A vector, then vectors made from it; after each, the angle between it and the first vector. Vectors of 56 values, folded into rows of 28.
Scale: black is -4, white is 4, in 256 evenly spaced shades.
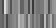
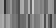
nearly opposite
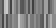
nearly parallel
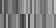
partly opposed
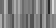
partly aligned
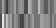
partly opposed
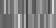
partly aligned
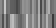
orthogonal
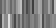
orthogonal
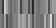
nearly parallel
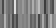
orthogonal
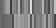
partly aligned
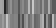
nearly opposite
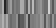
nearly opposite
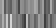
partly opposed
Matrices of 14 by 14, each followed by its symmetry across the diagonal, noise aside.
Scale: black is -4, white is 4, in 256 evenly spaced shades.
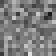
neither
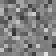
antisymmetric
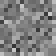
symmetric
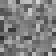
antisymmetric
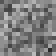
symmetric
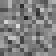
antisymmetric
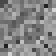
symmetric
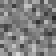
antisymmetric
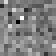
antisymmetric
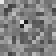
symmetric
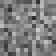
neither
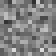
neither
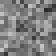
neither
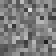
neither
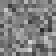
antisymmetric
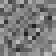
symmetric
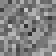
symmetric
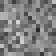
neither
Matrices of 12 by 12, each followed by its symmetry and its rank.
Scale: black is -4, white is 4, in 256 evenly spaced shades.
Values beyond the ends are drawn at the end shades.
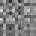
antisymmetric, rank two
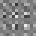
symmetric, rank two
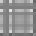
symmetric, rank one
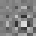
symmetric, rank two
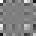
symmetric, rank one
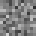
antisymmetric, full rank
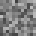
antisymmetric, full rank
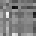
antisymmetric, rank two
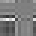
neither, rank one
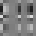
neither, rank one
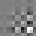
symmetric, rank one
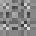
symmetric, rank two
